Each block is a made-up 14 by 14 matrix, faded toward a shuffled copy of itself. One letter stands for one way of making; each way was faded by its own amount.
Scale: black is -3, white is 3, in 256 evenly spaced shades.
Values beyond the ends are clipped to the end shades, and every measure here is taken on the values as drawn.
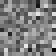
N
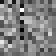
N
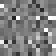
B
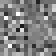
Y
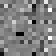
B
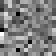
N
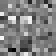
B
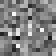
N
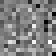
B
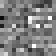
B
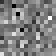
Y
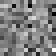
N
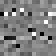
B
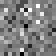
Y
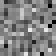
Y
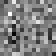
N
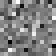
Y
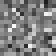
N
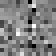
Y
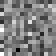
N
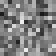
N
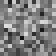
N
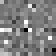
B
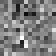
N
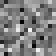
Y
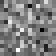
Y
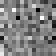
Y
